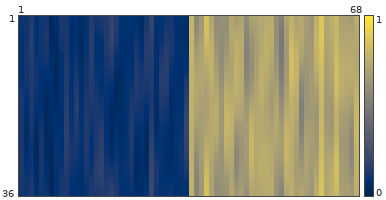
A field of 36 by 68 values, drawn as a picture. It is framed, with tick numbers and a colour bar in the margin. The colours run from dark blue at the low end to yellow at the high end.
It is made of 1 by 2 panels. Panel 1,1: very low, streaked downward, faint in contrast. Panel 1,2: high, streaked downward.
